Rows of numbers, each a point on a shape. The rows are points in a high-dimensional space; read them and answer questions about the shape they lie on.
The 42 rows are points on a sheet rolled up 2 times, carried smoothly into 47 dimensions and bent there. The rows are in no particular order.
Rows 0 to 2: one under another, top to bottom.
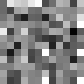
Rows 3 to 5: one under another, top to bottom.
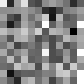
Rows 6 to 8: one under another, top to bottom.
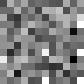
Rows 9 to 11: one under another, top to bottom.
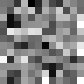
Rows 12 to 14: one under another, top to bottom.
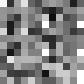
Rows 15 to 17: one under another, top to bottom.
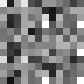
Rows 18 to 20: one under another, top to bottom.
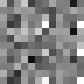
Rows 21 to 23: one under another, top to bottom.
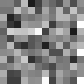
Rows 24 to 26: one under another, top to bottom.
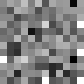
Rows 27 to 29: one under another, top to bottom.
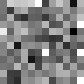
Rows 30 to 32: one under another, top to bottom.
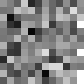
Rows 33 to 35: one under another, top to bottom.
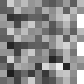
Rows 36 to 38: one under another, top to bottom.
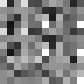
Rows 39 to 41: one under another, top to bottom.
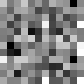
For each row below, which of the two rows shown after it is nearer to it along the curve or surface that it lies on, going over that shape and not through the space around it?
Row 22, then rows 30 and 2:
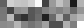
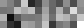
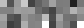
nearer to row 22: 2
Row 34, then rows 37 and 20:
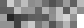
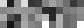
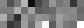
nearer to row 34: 20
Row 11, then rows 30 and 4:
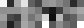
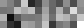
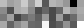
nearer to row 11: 4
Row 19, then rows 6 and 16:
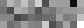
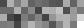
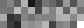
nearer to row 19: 6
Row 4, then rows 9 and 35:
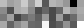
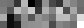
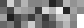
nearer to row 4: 35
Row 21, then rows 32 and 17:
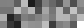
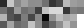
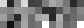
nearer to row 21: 32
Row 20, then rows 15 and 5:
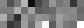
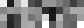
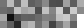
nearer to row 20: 5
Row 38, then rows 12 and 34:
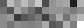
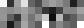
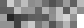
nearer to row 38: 34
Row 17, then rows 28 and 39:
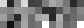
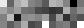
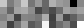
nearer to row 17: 28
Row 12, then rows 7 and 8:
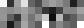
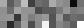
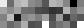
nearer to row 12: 8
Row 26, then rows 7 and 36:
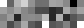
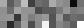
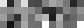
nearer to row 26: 36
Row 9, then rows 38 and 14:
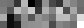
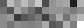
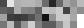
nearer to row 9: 14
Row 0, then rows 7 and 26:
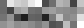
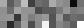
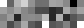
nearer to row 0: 7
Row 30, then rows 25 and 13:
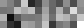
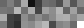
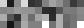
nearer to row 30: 25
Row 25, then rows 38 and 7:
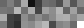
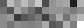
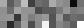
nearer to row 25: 7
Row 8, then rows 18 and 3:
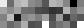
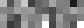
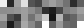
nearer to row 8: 3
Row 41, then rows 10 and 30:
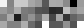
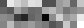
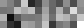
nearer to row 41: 10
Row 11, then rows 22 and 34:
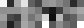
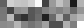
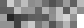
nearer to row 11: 22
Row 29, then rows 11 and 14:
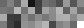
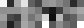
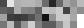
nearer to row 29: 14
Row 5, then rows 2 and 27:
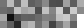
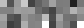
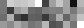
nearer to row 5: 2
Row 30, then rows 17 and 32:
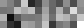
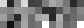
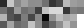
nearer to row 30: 32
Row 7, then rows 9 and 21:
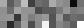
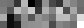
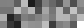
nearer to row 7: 21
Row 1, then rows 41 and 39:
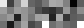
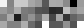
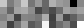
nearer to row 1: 41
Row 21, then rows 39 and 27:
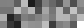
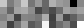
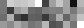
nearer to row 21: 39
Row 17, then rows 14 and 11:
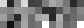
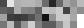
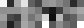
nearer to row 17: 11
